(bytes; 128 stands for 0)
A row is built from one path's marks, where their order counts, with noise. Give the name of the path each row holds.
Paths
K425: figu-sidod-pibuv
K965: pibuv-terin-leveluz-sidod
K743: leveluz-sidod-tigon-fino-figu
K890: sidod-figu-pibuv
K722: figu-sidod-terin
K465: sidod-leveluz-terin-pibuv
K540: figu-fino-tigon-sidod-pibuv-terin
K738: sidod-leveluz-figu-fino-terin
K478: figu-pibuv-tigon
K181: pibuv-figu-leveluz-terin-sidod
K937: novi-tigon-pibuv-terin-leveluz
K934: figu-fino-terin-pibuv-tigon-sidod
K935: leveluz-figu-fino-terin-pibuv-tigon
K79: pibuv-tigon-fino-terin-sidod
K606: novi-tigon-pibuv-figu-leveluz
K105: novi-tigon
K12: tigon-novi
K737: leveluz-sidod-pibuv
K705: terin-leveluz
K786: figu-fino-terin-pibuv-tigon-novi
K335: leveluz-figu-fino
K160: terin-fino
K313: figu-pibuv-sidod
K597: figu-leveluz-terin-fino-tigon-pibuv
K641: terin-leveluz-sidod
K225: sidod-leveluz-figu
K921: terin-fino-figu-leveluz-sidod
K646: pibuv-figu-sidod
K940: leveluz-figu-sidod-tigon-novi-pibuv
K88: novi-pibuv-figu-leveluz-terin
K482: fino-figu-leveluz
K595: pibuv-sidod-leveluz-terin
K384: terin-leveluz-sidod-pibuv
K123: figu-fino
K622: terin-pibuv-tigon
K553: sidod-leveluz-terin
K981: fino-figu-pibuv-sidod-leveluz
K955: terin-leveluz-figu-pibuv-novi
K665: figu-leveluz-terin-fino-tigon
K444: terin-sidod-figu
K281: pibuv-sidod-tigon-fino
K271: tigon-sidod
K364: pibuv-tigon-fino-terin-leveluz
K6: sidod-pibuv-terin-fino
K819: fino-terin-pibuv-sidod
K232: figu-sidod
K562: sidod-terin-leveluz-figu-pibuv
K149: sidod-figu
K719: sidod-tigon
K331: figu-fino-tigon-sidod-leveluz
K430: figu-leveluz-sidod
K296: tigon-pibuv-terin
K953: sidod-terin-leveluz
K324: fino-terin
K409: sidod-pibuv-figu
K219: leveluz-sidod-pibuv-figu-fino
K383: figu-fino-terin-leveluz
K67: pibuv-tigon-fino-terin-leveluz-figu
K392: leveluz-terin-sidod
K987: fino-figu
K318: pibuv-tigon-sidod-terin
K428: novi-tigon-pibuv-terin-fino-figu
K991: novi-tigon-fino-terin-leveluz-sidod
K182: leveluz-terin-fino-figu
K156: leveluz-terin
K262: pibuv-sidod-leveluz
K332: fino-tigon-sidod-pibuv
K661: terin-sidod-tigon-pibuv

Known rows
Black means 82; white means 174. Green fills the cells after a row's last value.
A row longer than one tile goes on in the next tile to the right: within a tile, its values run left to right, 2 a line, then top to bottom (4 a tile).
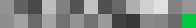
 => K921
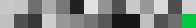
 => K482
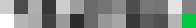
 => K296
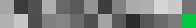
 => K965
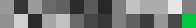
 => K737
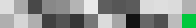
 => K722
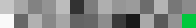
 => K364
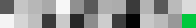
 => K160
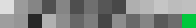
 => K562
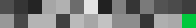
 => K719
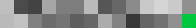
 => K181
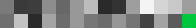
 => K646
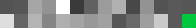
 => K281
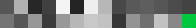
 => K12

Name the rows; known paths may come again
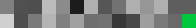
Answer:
K331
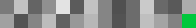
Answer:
K743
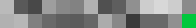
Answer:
K181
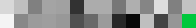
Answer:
K383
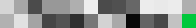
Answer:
K722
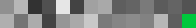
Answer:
K786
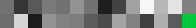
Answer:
K313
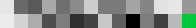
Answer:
K553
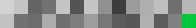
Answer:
K67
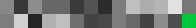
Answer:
K737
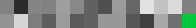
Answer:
K819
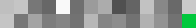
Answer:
K428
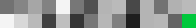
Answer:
K6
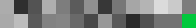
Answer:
K965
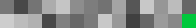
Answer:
K79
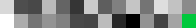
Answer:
K953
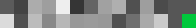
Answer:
K281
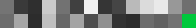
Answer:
K430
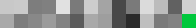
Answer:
K182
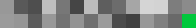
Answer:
K921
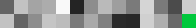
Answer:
K335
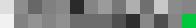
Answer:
K937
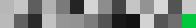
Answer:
K482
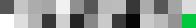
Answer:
K160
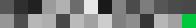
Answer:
K719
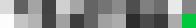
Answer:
K296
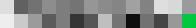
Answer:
K595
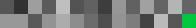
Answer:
K332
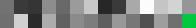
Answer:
K646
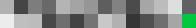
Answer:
K318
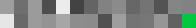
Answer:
K597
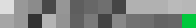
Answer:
K562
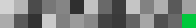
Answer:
K606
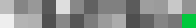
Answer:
K540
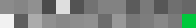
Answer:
K935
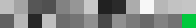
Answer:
K409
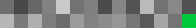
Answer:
K934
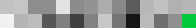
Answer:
K738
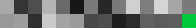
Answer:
K262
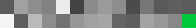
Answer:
K665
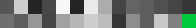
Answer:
K12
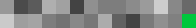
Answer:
K991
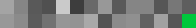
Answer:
K940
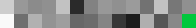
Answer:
K364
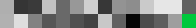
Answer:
K392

